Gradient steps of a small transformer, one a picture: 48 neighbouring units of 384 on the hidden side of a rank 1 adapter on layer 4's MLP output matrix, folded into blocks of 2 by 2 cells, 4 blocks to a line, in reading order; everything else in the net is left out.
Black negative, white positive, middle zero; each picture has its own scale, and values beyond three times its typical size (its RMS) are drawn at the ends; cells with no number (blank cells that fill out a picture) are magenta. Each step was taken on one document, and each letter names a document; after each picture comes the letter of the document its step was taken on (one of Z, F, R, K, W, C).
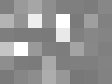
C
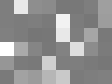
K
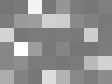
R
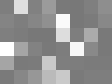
K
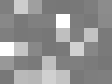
K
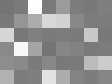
R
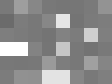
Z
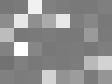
R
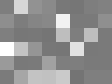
K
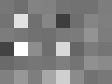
Z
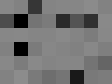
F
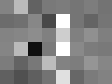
Z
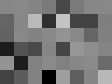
R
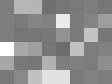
K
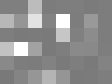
C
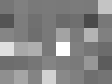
Z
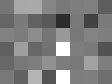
Z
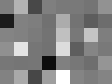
Z
